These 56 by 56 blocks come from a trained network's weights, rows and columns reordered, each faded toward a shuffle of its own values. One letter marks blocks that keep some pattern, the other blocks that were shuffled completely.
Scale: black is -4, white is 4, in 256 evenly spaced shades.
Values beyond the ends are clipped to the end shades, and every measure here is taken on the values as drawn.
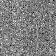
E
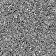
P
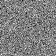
P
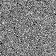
P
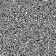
E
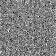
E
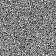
P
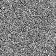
P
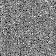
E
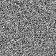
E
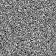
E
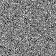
E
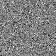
P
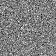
P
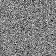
P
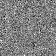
P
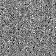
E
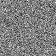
P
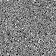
P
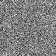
P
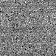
E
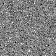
P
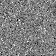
P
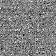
E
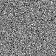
P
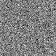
E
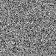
E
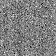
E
